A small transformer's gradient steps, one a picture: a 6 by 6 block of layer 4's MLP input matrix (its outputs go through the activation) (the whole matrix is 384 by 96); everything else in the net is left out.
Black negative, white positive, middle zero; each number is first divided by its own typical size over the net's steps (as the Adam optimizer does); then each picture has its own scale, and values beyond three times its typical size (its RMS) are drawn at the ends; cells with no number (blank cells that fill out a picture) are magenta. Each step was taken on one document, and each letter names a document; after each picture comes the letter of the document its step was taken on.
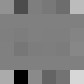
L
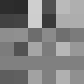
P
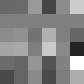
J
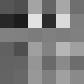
P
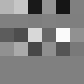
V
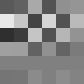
P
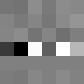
P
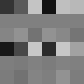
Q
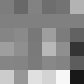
J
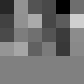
V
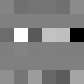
L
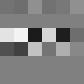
V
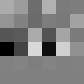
Q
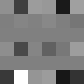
L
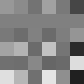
J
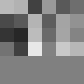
V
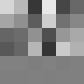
Q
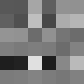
P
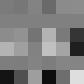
J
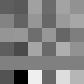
P
